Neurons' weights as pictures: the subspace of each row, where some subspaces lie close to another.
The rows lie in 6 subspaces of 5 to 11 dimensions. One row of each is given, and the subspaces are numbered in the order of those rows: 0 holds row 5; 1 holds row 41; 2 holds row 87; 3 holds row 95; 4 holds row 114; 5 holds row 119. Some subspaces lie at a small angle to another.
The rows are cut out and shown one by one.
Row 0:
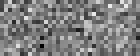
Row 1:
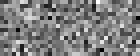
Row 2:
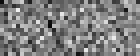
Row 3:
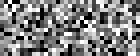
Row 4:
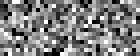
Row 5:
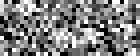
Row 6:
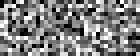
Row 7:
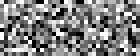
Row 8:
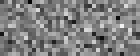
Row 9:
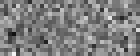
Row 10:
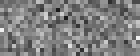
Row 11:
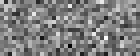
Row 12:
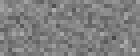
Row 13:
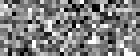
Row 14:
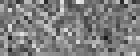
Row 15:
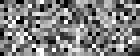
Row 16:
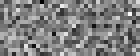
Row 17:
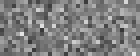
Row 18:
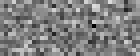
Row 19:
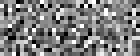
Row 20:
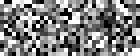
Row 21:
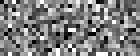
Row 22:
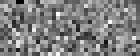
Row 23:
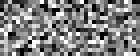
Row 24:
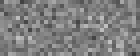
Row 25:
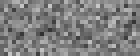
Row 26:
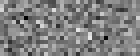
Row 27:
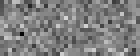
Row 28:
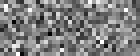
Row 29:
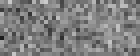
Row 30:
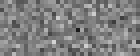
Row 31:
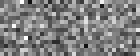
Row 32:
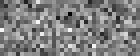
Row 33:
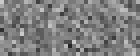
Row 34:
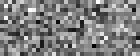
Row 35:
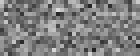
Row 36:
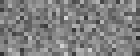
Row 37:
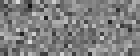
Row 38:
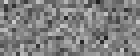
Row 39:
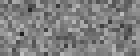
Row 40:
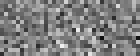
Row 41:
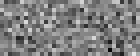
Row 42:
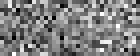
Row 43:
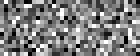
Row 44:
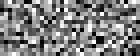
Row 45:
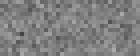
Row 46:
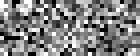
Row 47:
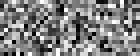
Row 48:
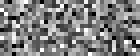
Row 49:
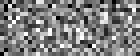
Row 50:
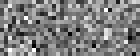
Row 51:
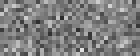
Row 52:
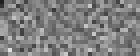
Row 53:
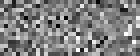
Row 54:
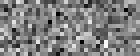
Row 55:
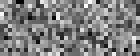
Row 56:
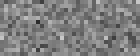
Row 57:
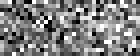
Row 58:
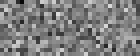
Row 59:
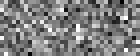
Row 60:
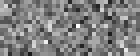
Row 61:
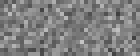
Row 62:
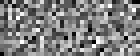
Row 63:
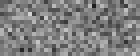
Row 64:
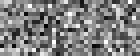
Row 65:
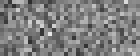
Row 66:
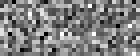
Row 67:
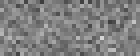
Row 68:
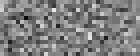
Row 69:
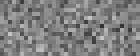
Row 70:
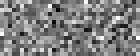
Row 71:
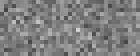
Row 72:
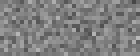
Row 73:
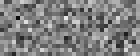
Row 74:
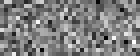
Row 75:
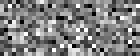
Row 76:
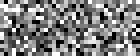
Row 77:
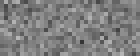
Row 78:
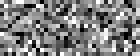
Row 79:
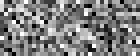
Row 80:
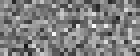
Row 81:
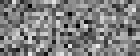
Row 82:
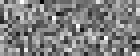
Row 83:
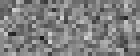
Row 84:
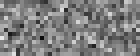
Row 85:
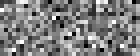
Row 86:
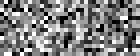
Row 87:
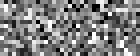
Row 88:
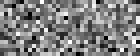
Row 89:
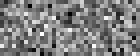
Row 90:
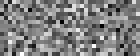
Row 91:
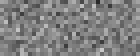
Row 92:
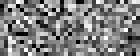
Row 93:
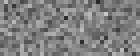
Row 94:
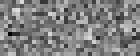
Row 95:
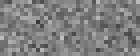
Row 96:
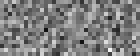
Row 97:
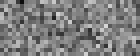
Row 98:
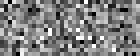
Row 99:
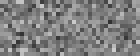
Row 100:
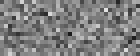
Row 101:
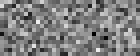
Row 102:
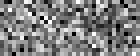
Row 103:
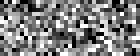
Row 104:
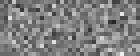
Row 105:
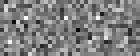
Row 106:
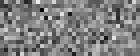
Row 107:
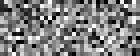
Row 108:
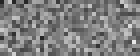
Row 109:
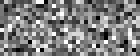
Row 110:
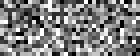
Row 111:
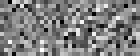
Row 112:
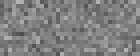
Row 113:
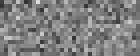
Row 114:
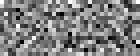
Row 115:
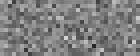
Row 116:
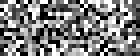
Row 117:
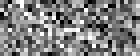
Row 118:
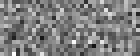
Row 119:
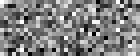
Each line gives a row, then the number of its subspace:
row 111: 4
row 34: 0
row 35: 4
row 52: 5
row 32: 1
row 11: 2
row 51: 5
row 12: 3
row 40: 4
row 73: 1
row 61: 1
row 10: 4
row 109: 3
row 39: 0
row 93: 1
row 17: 4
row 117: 0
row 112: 0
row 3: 1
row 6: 5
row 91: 4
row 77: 1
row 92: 3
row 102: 5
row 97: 0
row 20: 5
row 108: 5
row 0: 5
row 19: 2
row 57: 3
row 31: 4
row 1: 4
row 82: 1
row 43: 2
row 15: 5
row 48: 5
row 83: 2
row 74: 5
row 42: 2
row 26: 3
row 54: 1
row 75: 4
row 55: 0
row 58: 0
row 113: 1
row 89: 1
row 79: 5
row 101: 5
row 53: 5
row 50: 2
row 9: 2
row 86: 2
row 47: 2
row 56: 3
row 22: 1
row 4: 1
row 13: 2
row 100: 2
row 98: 4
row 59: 2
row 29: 3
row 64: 1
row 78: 0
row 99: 0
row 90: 3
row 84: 2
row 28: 0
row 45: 0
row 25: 4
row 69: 5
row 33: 4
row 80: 2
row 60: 2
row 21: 2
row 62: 4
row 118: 2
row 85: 4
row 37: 1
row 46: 1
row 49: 4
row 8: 4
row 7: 3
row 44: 4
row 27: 0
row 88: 4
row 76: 2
